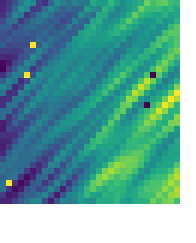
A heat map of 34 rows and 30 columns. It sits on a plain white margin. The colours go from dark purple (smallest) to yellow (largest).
Grain: diagonal, up to the right. Slope: up to the right. Lone odd cells: 5, 3 higher and 2 lower than their neighbours. Average level on the scale: 50%.
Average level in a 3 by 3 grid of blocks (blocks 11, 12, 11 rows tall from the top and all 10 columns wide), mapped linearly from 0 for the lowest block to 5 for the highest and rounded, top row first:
0 2 4 / 1 3 5 / 0 3 5
